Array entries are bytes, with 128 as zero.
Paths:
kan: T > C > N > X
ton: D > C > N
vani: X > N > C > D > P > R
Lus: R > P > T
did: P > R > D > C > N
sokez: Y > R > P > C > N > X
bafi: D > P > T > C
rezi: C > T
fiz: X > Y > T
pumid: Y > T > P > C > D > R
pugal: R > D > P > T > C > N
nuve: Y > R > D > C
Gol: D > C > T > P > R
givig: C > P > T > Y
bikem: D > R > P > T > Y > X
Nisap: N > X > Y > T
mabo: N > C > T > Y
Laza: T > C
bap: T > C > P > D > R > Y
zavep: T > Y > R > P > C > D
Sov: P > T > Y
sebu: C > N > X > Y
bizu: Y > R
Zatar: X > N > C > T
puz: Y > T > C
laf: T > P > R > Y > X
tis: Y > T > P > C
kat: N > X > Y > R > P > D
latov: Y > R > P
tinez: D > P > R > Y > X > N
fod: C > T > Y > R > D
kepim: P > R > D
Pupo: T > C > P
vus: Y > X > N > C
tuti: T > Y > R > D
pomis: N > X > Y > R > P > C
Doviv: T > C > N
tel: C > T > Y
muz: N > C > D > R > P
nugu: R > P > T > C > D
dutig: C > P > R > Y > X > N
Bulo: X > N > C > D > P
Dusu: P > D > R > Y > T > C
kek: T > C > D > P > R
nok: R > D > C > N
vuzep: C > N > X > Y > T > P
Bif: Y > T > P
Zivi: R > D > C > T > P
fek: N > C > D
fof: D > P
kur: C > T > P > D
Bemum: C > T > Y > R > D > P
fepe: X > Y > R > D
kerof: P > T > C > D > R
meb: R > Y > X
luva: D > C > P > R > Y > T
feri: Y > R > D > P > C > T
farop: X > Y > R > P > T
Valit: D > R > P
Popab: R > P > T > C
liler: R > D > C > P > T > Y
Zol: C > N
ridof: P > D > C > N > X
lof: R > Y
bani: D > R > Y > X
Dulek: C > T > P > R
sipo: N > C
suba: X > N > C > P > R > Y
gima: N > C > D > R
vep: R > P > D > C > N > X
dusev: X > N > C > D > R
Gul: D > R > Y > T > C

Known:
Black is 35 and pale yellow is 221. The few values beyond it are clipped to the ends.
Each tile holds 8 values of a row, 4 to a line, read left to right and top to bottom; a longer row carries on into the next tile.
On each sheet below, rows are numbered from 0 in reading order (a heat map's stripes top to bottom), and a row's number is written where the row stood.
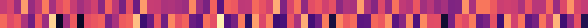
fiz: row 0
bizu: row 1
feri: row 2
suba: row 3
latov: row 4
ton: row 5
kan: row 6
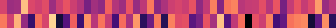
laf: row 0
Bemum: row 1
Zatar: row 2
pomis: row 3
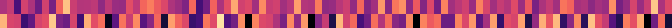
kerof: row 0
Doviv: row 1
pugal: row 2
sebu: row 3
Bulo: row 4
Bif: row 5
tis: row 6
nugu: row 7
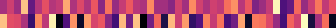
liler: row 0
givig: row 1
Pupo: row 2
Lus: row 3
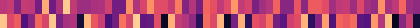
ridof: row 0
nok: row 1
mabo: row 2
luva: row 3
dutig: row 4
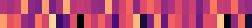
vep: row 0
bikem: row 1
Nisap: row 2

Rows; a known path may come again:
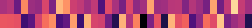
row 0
Gol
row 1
kur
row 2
ridof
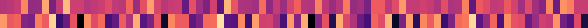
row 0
vep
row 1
kan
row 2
pumid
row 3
tel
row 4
mabo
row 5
sokez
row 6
dusev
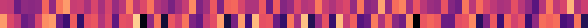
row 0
gima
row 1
Nisap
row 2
luva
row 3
Sov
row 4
Bulo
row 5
tinez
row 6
sipo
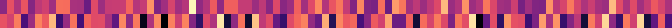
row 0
puz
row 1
vuzep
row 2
farop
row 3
muz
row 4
vani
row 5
meb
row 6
Zol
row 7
laf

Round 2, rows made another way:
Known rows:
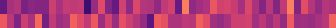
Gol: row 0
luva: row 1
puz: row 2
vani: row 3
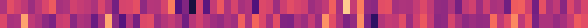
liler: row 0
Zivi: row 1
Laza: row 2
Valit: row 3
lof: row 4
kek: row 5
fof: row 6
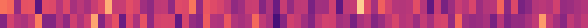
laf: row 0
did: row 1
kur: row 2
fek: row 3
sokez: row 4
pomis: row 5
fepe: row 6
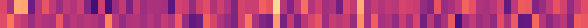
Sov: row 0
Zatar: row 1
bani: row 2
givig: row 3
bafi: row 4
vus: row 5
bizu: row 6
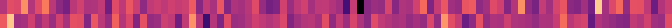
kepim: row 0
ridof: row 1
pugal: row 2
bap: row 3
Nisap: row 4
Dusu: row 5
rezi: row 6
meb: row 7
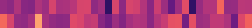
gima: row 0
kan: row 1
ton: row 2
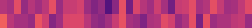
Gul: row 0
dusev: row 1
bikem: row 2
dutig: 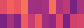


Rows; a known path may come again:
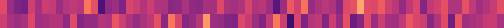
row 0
bap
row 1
tuti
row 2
gima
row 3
nok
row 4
nuve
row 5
bikem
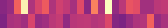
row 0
tis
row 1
vep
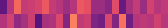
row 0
latov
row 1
mabo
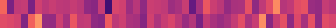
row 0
kerof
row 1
suba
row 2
muz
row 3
did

